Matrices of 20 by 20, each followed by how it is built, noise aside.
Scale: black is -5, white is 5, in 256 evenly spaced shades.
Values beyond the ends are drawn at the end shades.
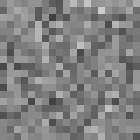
noise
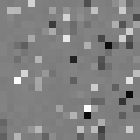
sparse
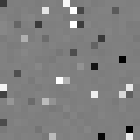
sparse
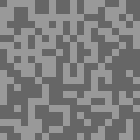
noise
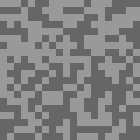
noise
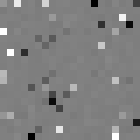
sparse
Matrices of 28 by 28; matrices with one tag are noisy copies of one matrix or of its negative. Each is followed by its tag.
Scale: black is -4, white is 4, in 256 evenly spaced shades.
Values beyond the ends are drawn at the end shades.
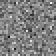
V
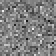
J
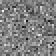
J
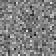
V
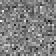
J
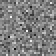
V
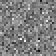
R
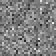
R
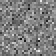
R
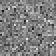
J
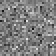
J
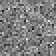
J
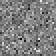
R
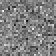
J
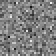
V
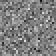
R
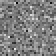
V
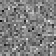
J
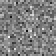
V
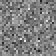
R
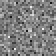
V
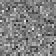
J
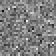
J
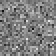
J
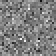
R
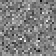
R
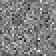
R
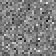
R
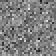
R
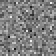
V
